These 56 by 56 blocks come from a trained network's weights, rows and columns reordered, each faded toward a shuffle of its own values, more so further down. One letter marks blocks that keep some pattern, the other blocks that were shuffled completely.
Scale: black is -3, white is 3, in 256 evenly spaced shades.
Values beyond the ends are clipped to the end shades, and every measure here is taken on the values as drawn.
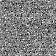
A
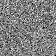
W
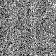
A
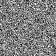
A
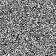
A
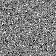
W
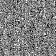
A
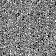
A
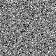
W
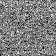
A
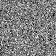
W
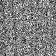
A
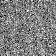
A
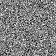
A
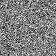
W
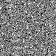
W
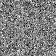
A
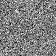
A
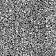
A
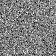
W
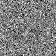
W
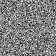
W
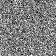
W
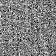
A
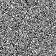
W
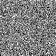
A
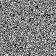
W
